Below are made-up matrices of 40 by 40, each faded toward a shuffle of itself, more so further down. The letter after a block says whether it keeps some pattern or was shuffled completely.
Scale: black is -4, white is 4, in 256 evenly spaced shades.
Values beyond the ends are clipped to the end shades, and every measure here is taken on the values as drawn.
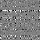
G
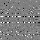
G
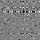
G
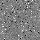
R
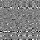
G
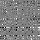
G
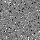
R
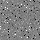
R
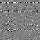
G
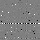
G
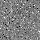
R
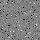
R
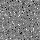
R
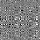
G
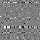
G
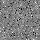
R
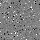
R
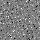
R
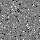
R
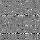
G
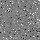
R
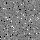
R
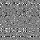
G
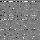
G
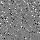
R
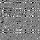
G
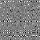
G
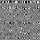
G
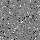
R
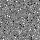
R
